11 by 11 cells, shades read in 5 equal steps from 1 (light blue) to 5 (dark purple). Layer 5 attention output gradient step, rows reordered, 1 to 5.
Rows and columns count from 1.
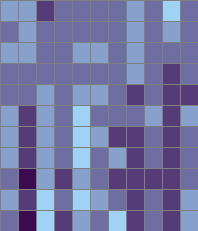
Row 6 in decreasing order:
4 4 3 3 3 3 2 2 2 2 1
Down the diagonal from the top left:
2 2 3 3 2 3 4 4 4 4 2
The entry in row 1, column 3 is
4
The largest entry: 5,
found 2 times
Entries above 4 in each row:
0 0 0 0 0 0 0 0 1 0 1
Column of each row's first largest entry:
3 1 3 10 8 2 2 2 2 2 2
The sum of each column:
27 38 25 35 21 29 32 35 33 38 31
